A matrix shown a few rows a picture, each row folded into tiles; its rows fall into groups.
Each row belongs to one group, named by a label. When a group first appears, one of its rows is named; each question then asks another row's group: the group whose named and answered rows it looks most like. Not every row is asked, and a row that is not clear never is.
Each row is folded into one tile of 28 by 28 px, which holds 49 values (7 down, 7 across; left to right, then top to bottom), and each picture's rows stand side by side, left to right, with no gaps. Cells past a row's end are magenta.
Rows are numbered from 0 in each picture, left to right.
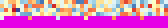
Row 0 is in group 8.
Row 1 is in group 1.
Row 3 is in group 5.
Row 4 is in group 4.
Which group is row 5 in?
4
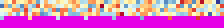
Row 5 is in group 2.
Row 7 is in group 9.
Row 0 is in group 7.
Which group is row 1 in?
5
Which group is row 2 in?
5
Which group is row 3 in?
8
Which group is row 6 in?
4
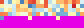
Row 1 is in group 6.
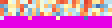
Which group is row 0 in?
6
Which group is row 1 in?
1
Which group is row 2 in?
6
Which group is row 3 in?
2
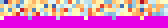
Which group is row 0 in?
4
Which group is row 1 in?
2
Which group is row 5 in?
5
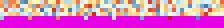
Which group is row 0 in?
8
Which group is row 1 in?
1
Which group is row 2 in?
1
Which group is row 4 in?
7
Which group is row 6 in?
1
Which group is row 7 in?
7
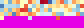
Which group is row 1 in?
5
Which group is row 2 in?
1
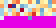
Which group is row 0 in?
4
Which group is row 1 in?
5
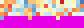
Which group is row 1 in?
6
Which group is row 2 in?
9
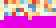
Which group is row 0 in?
6
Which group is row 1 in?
6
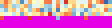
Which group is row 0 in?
9
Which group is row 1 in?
1
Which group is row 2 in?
8
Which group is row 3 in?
9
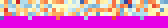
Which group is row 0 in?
7
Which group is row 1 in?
7
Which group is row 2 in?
9
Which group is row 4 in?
1
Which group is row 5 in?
8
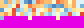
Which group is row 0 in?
8
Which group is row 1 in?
4
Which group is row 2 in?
6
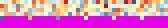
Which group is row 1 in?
9
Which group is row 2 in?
2
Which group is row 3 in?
5
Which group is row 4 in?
5
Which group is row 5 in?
2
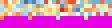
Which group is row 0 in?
9
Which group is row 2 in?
8
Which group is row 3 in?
1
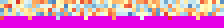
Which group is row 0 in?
4
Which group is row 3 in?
7
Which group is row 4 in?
6
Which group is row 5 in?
6
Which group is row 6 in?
4
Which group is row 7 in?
9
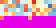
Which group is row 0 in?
1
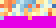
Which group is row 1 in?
4
